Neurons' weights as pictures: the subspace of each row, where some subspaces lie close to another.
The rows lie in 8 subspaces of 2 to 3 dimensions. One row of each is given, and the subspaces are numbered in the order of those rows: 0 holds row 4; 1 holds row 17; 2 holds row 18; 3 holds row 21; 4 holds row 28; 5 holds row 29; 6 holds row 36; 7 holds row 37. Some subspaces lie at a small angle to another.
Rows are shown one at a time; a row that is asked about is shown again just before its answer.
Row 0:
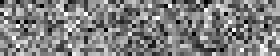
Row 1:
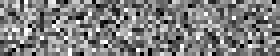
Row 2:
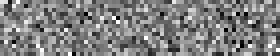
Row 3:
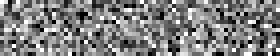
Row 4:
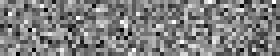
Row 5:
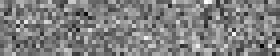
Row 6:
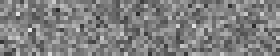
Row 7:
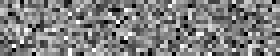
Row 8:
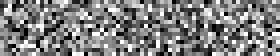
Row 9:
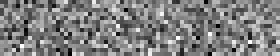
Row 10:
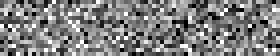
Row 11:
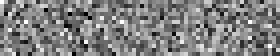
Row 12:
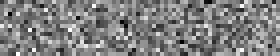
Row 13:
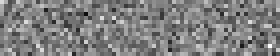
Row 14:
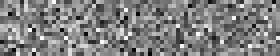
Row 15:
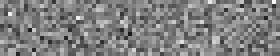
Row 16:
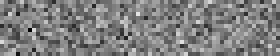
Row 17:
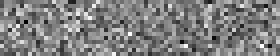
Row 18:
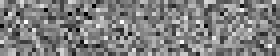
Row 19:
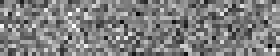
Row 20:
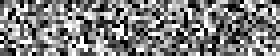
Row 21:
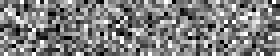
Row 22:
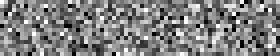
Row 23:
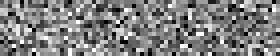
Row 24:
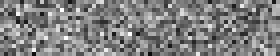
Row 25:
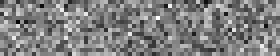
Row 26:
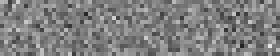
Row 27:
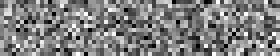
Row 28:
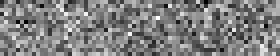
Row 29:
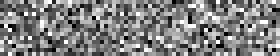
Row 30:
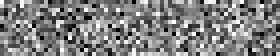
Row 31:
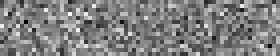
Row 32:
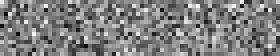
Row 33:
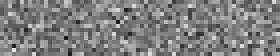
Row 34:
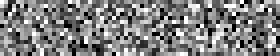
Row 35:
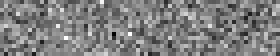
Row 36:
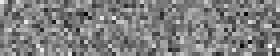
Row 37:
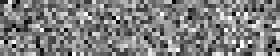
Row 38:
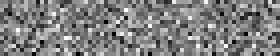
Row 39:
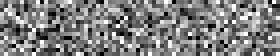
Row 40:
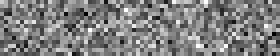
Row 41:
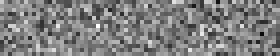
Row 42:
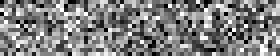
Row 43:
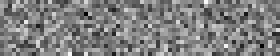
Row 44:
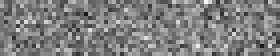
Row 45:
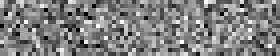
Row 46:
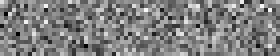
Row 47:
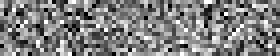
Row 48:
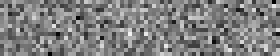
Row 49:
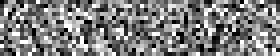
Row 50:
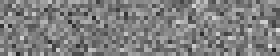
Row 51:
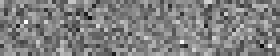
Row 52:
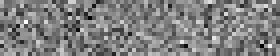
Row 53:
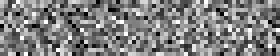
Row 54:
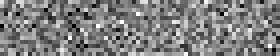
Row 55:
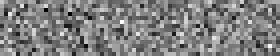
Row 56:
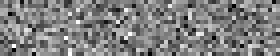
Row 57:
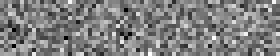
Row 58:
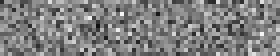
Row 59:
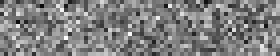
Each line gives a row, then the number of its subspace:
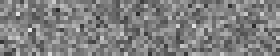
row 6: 0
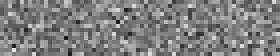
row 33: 2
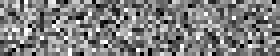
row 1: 0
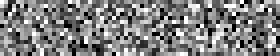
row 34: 7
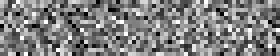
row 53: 5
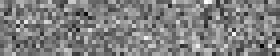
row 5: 3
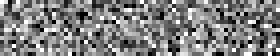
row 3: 6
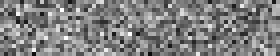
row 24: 3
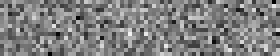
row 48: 0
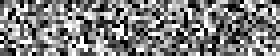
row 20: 6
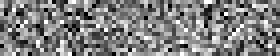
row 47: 1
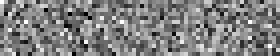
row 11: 6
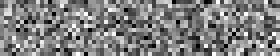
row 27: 3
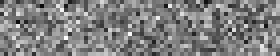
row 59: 4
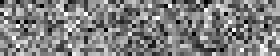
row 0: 4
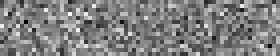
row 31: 2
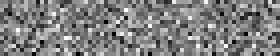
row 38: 3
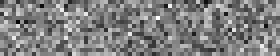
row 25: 4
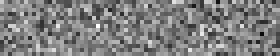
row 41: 5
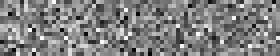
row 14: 0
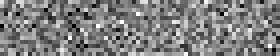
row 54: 5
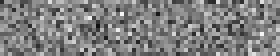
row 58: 5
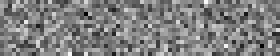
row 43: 1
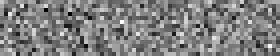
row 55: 6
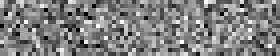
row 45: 2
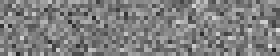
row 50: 5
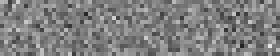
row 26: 7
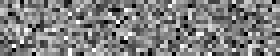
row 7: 2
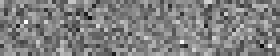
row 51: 1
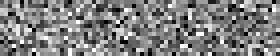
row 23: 2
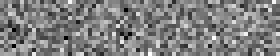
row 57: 1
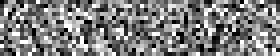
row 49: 6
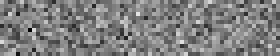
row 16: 0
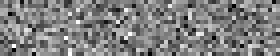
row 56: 2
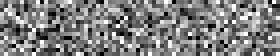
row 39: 3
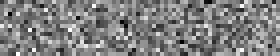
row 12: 0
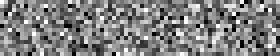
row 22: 7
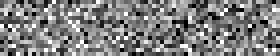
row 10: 5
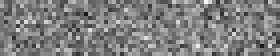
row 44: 3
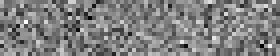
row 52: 1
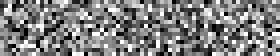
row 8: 1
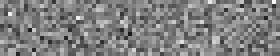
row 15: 0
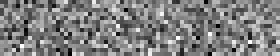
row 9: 0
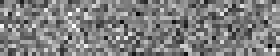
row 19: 5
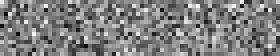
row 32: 7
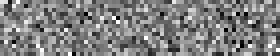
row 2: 7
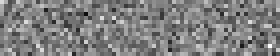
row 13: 6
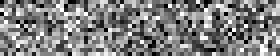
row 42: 4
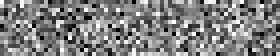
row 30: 5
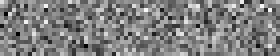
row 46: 7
